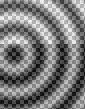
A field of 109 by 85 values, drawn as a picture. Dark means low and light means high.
On average the colour sits 50% of the way up the scale. A horizontal seam about 40% of the way down splits the table, and the top part is higher. Concentric rings centre on the middle left.
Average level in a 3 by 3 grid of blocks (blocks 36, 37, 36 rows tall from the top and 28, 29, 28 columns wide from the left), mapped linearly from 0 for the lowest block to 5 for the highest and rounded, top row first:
455
421
011
